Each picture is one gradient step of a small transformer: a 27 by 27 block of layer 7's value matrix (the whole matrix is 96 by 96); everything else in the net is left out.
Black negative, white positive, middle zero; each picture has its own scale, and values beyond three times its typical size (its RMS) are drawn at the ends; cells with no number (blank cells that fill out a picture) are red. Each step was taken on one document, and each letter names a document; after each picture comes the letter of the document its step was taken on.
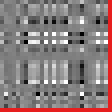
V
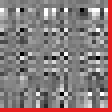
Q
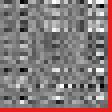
Q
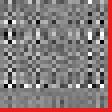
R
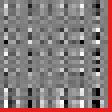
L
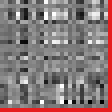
Q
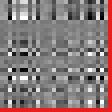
R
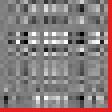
V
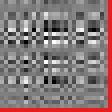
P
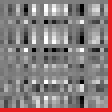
V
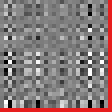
R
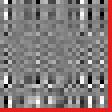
R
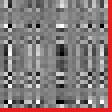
R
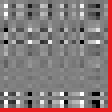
L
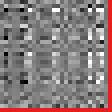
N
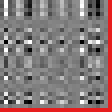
L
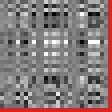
Q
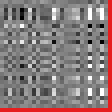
N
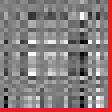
V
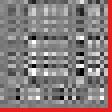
V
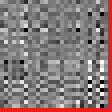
N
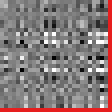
Q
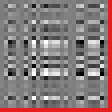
P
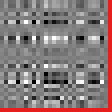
P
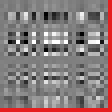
V
